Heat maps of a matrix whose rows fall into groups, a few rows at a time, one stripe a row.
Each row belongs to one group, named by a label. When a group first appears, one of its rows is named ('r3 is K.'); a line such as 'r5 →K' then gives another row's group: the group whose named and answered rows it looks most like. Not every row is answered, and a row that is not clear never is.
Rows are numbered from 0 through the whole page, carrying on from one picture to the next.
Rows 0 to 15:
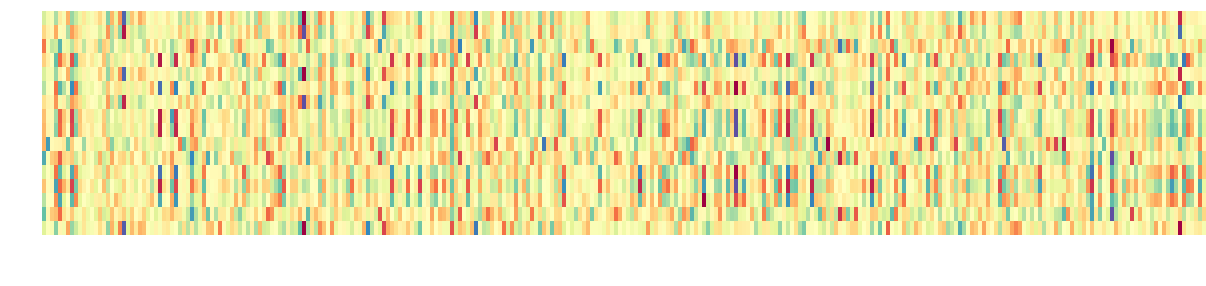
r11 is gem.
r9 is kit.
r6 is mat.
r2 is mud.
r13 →gem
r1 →mat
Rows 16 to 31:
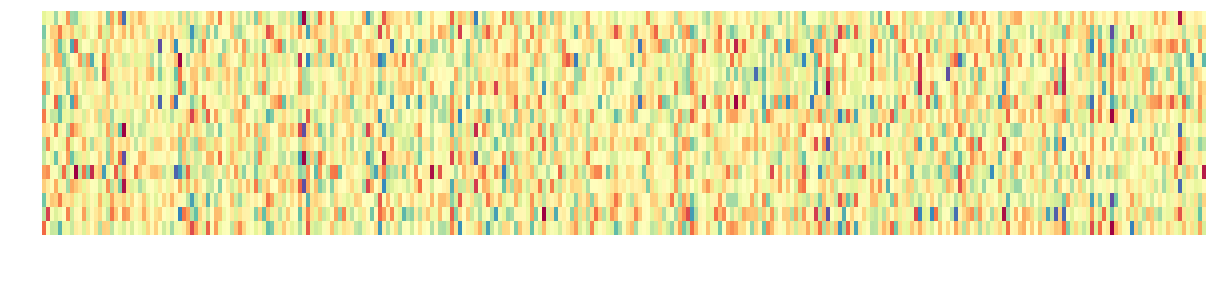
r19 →kit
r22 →gem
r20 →kit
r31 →mud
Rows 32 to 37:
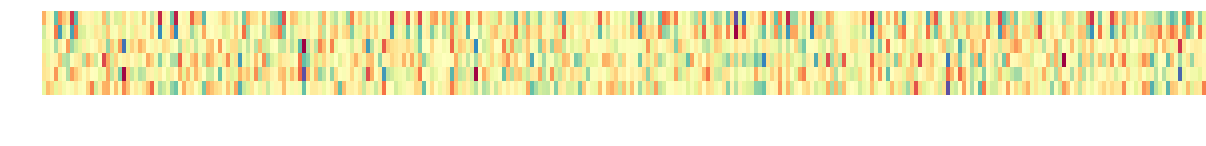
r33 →gem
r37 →kit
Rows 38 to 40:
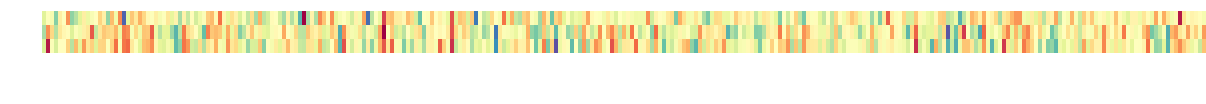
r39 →kit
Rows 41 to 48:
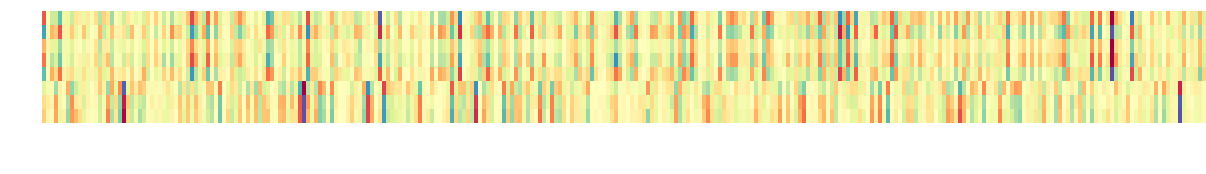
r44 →mud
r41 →mud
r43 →mud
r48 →mat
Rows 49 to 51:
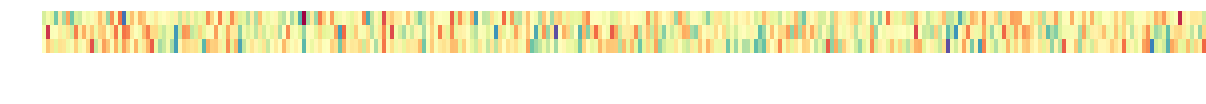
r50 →kit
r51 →kit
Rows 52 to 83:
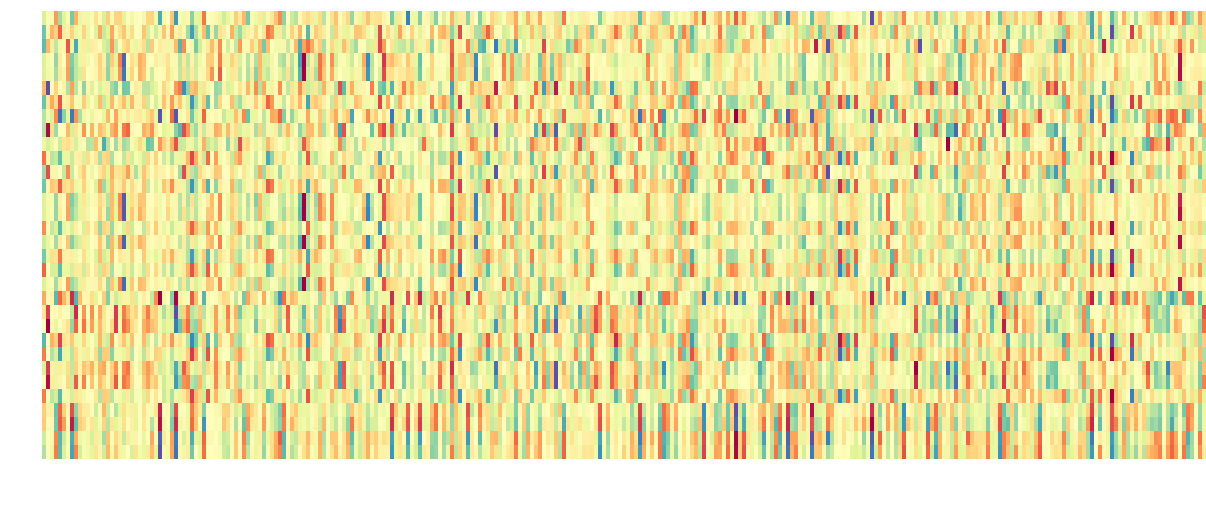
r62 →mud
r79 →mud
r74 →kit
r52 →gem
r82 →gem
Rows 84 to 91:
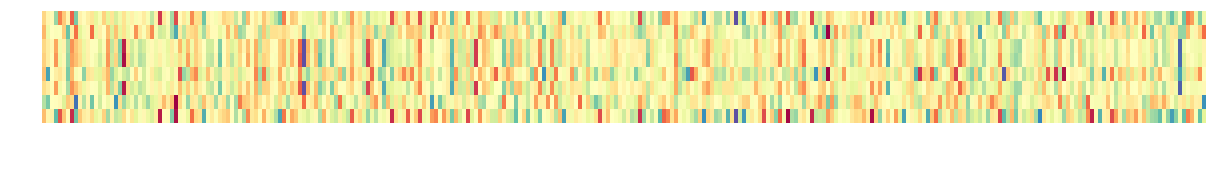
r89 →mat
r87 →mat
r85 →kit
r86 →mat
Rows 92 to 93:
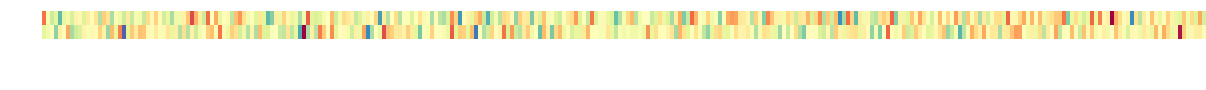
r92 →mud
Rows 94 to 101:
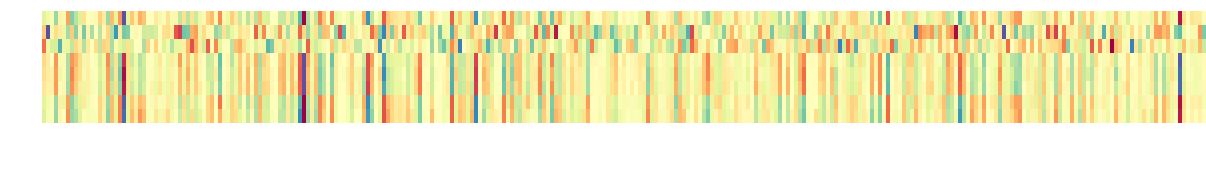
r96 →mud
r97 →mat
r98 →mat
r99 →mat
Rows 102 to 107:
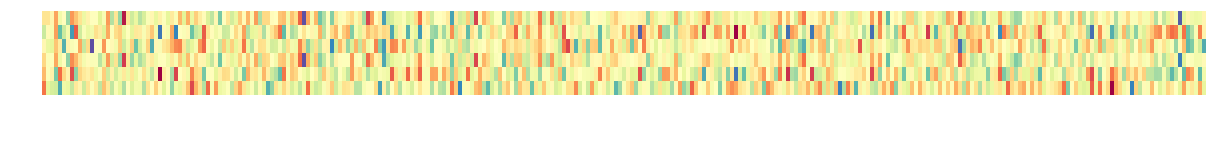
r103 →gem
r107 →mud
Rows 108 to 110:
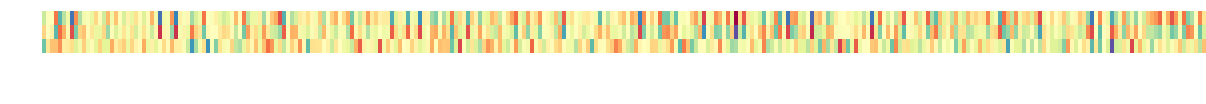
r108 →gem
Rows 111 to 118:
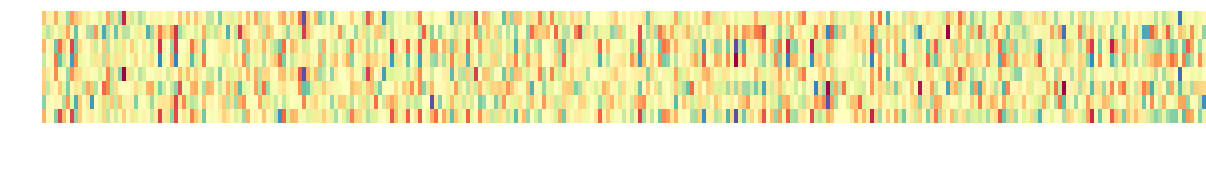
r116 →kit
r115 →mat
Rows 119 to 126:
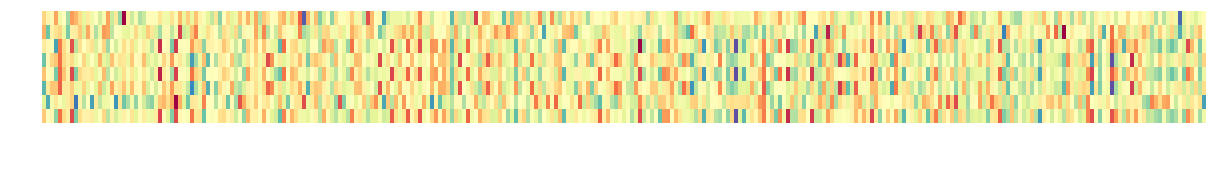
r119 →mat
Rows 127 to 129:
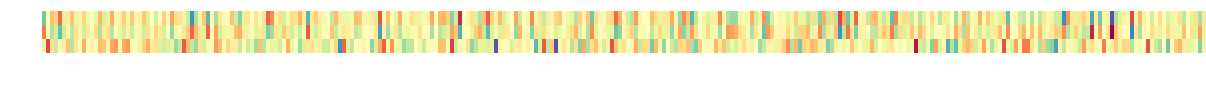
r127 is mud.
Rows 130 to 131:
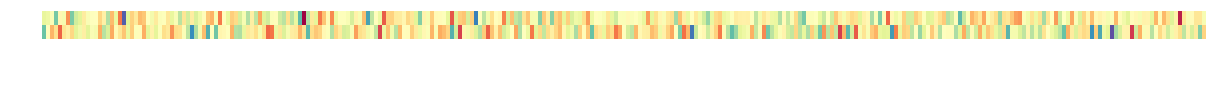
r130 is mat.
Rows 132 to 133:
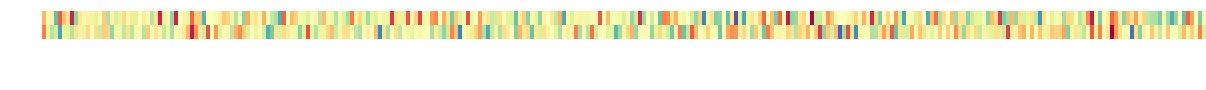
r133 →mud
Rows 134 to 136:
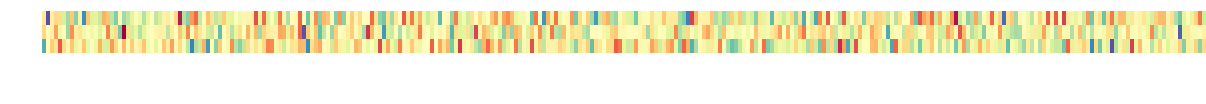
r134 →kit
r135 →mat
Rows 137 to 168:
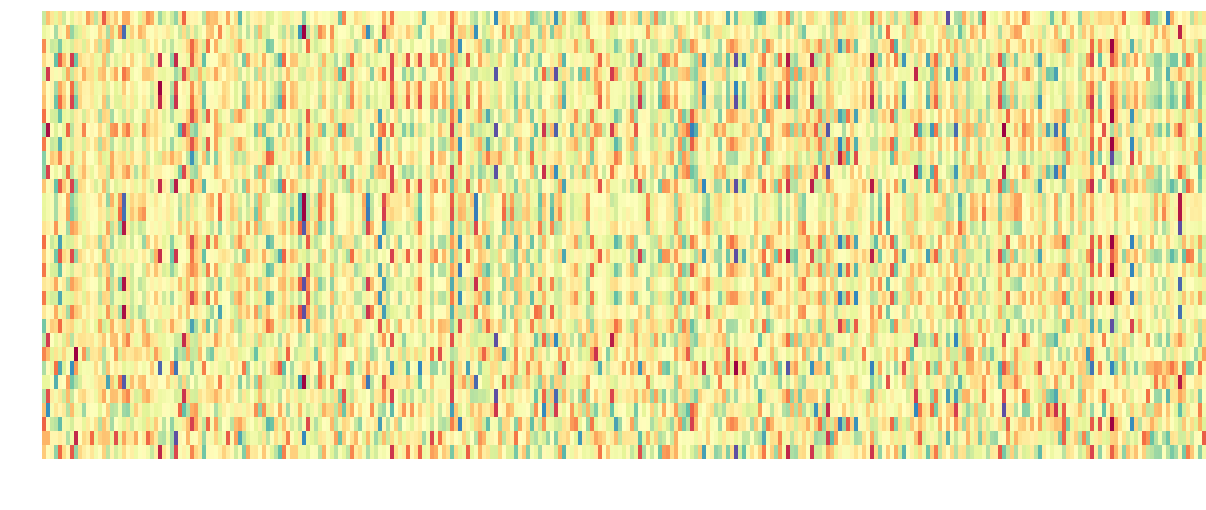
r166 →mud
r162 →gem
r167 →kit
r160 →kit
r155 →mud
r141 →kit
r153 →mud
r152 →mat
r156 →mat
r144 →mud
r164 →kit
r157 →mud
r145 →kit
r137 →kit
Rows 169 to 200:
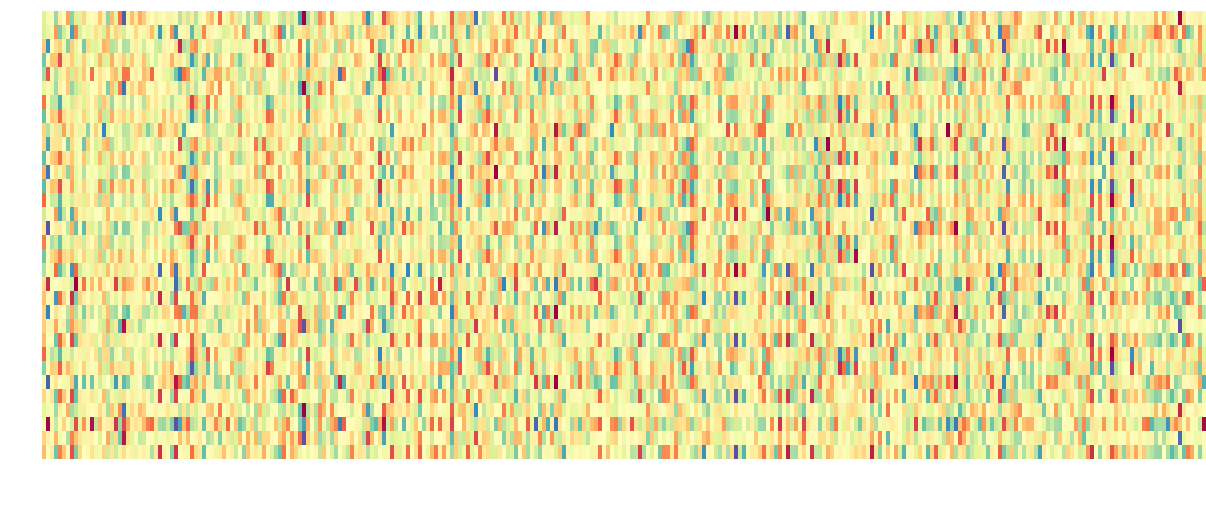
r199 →mat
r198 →kit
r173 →kit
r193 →mud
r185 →mud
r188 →kit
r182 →mud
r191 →mat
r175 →mud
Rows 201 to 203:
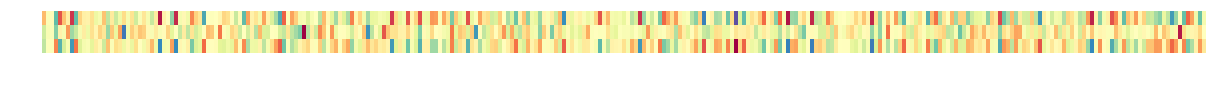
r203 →gem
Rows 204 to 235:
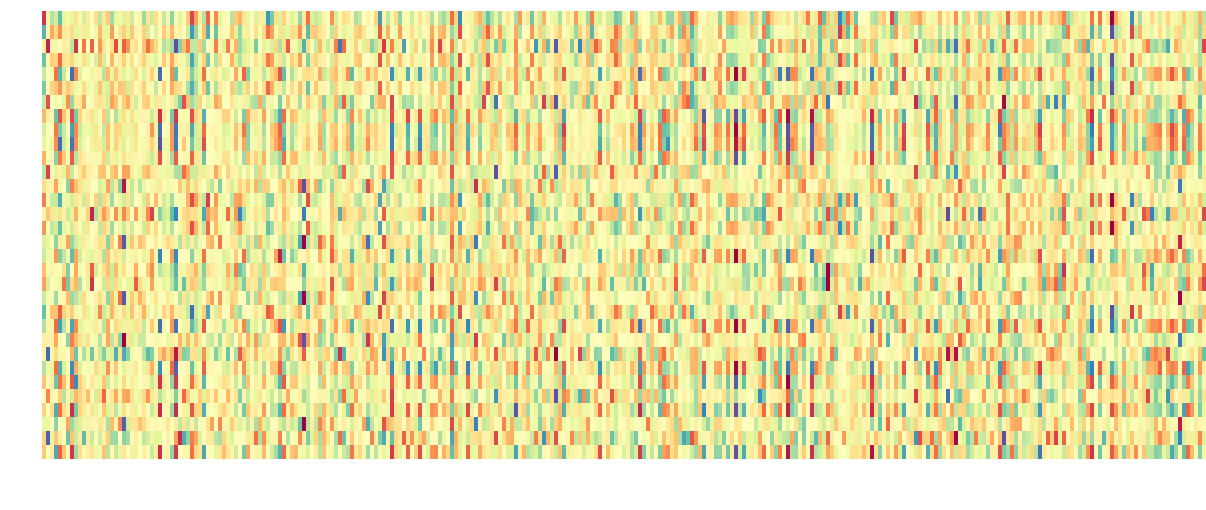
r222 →kit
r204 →mud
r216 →mat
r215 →kit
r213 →gem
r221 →gem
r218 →kit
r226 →gem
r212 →gem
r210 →kit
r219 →mud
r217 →mud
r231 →kit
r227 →mat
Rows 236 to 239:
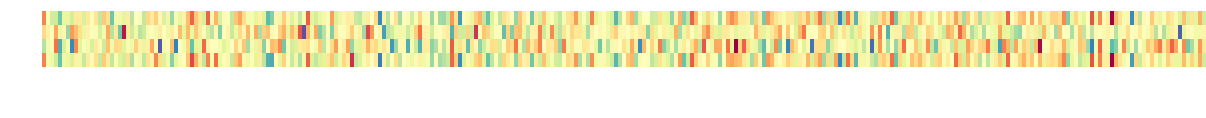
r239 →mud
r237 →mat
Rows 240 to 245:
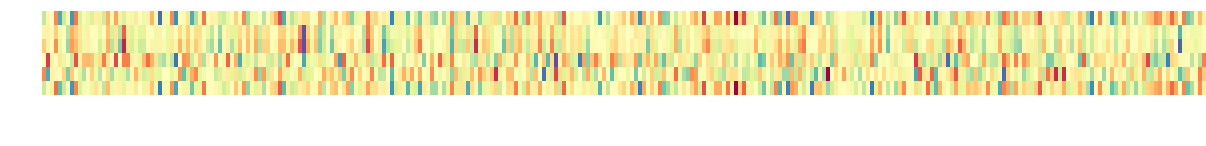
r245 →gem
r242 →mat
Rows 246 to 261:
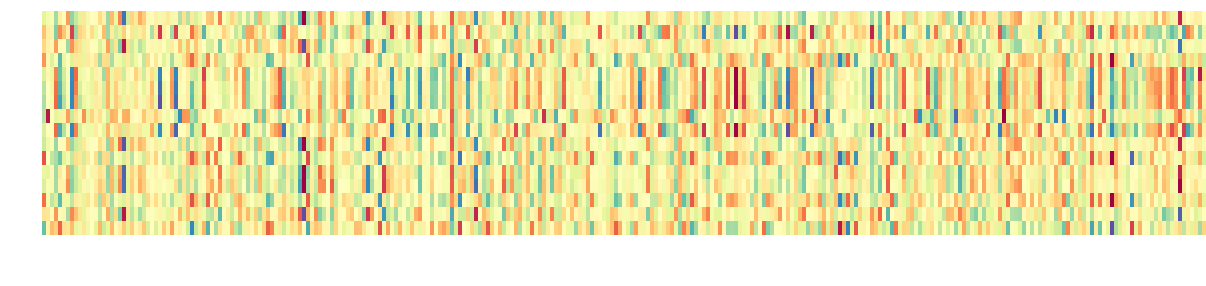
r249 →mud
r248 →mat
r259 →mud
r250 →gem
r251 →gem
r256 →mud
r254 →gem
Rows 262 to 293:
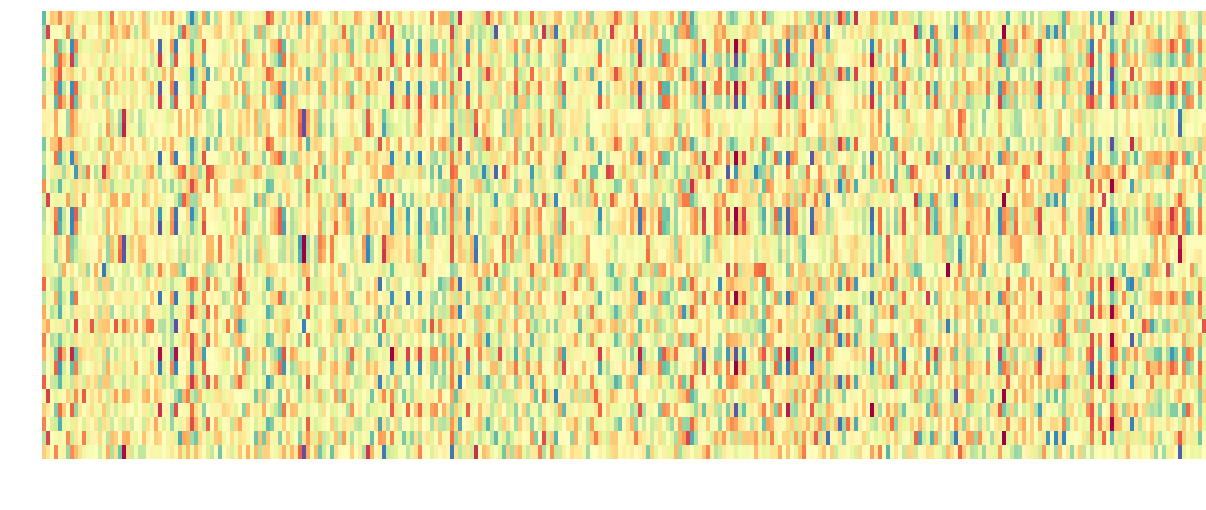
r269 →mat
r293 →mat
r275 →kit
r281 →mud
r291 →mud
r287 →gem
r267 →gem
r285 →mud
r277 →gem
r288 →mud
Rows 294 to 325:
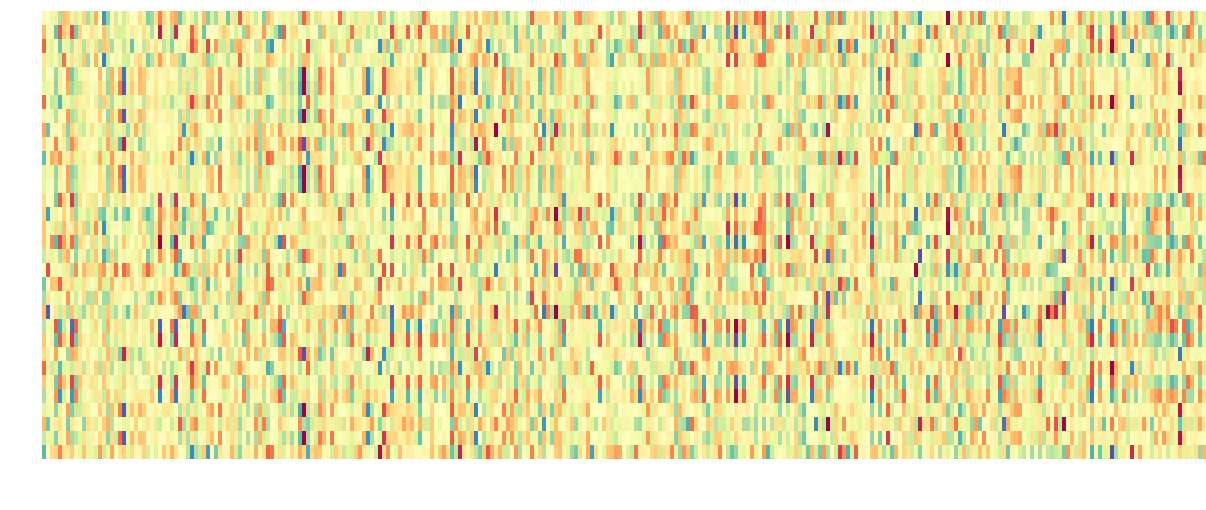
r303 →mat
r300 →mud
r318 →mat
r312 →kit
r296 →mud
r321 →gem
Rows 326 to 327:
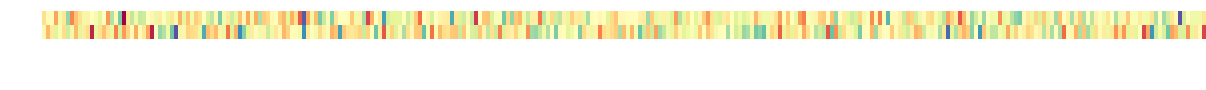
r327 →kit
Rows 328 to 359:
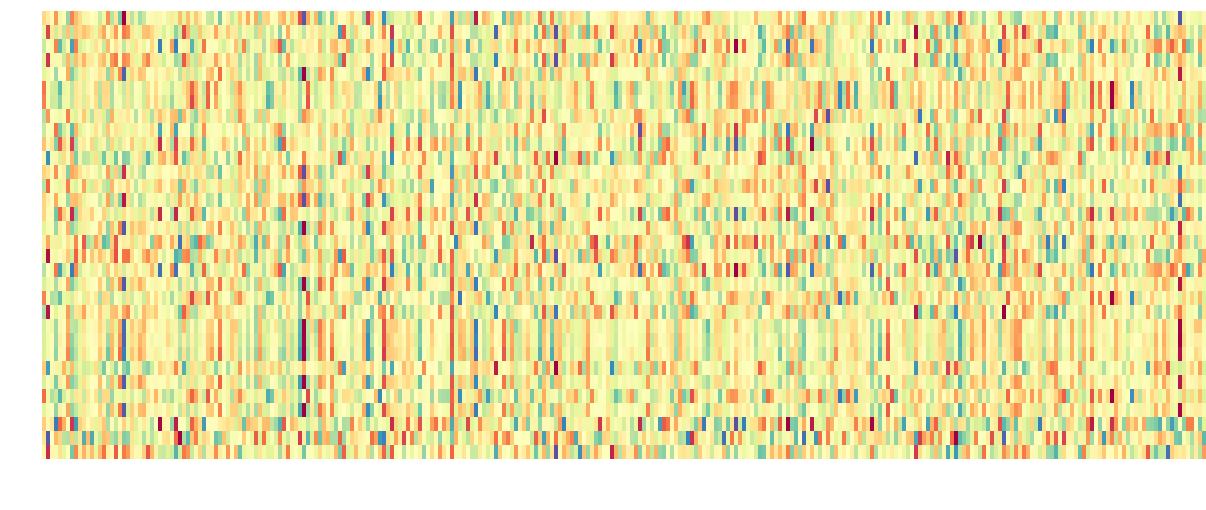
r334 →mud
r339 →mat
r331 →kit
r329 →kit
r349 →kit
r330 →gem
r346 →gem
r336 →gem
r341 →mat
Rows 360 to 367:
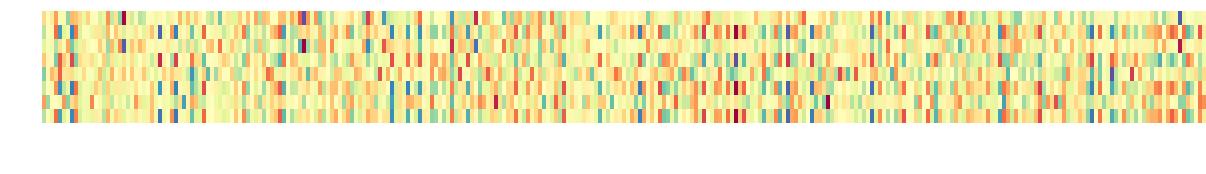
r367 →gem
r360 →mat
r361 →gem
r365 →gem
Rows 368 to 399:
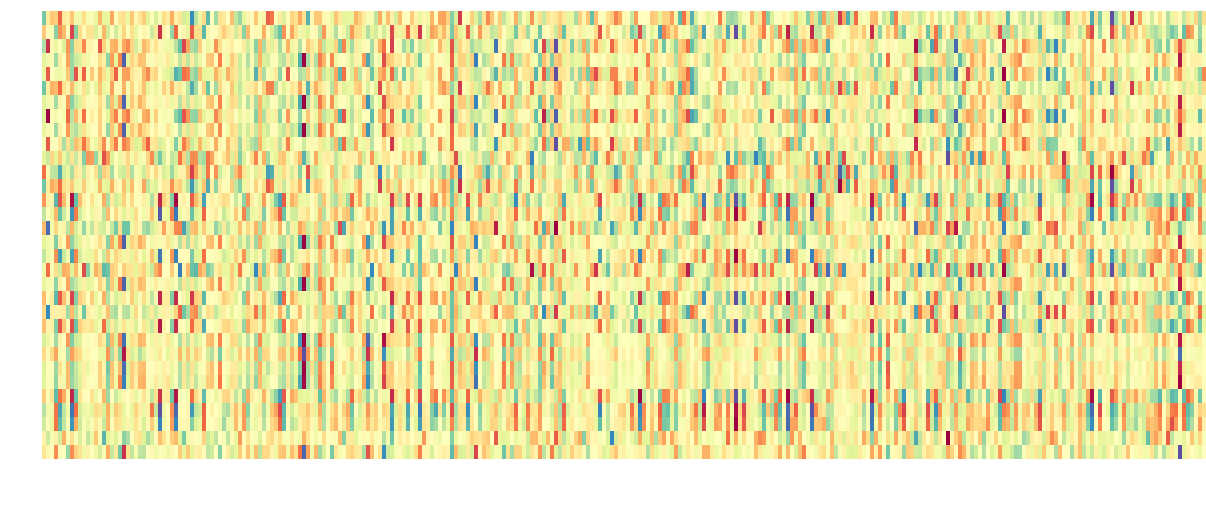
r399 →mat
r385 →gem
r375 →kit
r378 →kit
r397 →gem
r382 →gem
